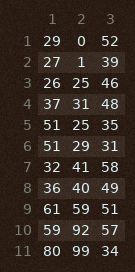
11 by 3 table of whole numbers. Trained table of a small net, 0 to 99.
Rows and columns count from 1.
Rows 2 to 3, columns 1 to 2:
27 1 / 26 25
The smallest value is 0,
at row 1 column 2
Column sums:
489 442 500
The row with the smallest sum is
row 2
